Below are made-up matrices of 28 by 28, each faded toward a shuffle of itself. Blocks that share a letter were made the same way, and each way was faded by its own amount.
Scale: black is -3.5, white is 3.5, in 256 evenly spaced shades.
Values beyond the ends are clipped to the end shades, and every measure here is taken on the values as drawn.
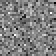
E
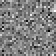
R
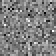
E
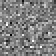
R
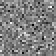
R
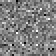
E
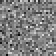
E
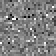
E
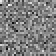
R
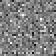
E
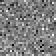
E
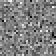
E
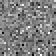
E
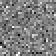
E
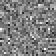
R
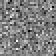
E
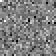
E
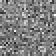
R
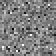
E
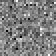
R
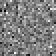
E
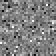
E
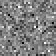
E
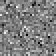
E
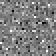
E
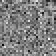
E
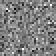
E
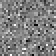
E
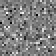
E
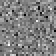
E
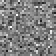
R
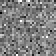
E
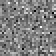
E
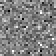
E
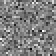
E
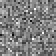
R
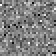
E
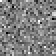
R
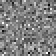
R
